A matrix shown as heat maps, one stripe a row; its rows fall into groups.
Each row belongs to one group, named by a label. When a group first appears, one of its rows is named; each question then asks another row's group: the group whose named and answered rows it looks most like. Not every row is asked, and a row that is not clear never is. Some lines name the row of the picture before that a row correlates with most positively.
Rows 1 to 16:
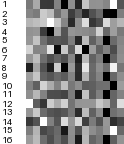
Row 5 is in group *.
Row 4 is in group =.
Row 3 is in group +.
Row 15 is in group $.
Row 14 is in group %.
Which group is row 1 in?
$
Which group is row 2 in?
%
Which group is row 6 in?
%
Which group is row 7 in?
*
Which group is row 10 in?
%
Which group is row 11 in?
*
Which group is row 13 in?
*
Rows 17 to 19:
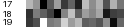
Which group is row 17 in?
$
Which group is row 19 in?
%
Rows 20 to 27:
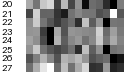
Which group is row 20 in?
%
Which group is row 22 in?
*
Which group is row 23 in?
=
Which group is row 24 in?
=
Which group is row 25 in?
*
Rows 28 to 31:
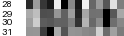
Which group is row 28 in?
$
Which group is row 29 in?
*
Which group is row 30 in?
*
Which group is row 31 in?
=
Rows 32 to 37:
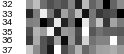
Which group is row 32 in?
*
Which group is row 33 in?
%
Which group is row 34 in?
$
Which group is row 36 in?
$
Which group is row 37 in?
=
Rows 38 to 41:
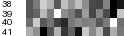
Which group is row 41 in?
$
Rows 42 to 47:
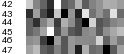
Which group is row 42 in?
=
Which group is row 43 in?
$
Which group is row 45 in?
+
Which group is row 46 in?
=
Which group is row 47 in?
*
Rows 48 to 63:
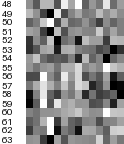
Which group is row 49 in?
=
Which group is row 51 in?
=
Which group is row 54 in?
*
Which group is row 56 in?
%
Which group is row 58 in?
%
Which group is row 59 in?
%
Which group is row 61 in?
+
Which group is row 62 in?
+
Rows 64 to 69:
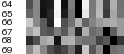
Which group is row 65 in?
$
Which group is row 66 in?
=
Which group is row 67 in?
*
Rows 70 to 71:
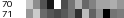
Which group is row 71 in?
*
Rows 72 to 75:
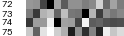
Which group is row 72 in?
=
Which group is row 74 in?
+
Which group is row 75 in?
+
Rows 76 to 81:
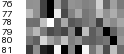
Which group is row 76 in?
=
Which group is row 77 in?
=
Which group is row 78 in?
+
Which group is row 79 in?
*
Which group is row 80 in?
%
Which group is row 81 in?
$
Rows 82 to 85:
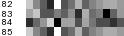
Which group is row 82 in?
=
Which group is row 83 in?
*
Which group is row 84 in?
+
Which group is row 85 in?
=
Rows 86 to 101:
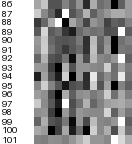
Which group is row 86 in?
*
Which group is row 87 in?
=
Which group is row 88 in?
+
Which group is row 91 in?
*
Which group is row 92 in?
$
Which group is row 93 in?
=
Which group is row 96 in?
=
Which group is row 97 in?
=
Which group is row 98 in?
=
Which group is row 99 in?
$
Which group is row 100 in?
$
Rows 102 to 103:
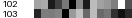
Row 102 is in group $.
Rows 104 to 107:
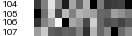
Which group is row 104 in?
%
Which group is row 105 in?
%
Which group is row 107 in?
*
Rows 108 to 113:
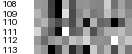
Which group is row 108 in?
=
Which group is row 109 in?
=
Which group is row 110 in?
*
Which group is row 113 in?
$
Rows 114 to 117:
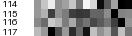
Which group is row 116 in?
%
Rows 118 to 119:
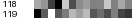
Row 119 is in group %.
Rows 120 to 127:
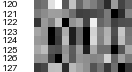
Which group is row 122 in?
+
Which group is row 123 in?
$
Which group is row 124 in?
$
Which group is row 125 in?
*
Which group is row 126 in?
=
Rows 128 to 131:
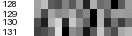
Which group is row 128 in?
*
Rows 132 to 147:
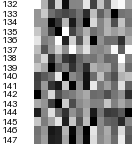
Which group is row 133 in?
*
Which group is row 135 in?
=
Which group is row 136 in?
%
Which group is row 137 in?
%
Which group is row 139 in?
$
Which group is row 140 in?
+
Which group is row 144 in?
%
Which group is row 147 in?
$
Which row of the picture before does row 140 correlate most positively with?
131
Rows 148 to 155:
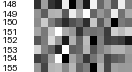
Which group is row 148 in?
$
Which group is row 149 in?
%
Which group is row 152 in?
%
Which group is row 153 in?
=
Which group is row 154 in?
+
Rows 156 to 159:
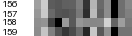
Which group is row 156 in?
*
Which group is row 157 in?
*
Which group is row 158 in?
=
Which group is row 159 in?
*
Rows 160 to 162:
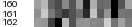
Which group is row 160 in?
*
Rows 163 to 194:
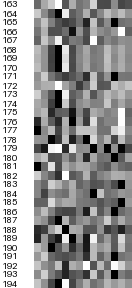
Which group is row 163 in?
+
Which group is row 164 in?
=
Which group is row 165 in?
*
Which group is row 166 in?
$
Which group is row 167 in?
+
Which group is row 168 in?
=
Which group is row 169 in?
=
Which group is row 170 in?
=
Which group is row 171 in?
*
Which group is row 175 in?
$
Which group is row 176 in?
$
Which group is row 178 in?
$
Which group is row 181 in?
%
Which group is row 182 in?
=
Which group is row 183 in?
%
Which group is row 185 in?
%
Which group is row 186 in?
*
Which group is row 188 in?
+
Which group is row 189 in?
$
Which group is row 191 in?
*
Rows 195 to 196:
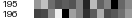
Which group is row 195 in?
*
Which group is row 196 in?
+
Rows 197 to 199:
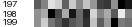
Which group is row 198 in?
$
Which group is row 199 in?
*
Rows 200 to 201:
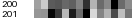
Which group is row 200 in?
*
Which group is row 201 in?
$
